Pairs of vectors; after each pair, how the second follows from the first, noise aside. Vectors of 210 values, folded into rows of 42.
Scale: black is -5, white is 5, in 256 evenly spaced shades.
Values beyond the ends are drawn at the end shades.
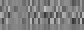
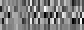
scaled up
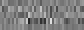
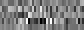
scaled up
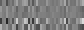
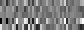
scaled up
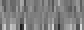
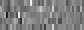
shuffled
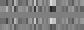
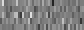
shuffled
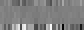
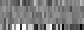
scaled up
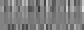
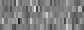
shuffled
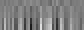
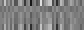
wrapped around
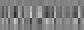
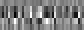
scaled up
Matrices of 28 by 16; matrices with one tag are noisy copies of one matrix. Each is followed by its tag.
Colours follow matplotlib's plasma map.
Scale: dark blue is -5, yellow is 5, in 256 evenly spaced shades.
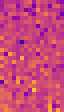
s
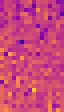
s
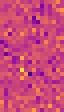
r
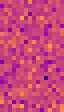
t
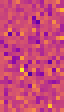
r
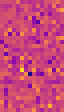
r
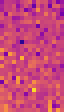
s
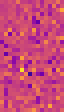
r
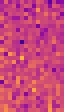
s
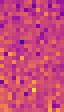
s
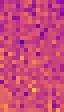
s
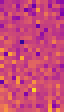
s
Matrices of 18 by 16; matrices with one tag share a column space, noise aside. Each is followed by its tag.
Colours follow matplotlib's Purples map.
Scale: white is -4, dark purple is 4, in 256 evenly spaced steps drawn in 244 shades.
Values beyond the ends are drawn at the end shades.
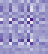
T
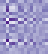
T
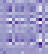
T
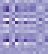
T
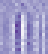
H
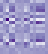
T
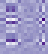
T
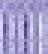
H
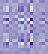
T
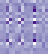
T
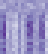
H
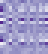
T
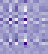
T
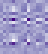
T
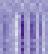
H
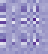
T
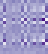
T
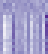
H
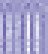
H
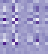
T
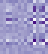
T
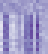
H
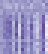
H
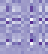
T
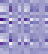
T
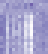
H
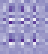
T
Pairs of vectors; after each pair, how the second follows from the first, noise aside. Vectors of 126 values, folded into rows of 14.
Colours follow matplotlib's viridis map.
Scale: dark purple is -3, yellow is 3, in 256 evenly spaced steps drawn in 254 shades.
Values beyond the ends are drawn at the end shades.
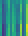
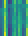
wrapped around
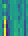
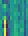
copied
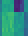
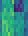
copied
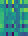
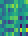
wrapped around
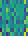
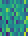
copied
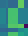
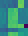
copied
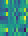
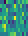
wrapped around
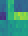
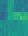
shrunk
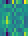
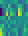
wrapped around
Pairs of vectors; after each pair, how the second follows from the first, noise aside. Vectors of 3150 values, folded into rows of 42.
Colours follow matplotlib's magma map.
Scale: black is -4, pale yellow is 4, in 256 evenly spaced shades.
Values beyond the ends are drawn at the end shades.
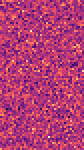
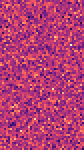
wrapped around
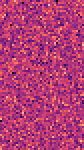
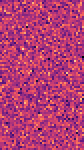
wrapped around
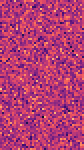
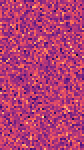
negated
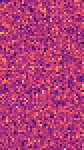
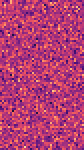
wrapped around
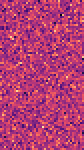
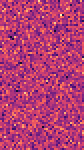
negated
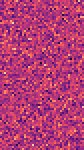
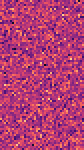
negated
